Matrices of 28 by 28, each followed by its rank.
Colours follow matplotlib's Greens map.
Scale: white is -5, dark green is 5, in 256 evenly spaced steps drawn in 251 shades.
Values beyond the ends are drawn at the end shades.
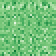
five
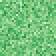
full rank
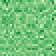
five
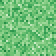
full rank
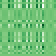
one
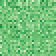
five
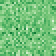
five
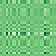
one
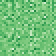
five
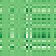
one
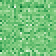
five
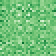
five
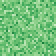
full rank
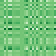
one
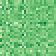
five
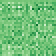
five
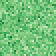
full rank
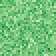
full rank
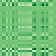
one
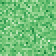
full rank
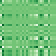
one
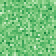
full rank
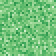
full rank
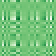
one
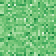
five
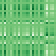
one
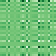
one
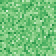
full rank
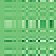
one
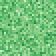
full rank
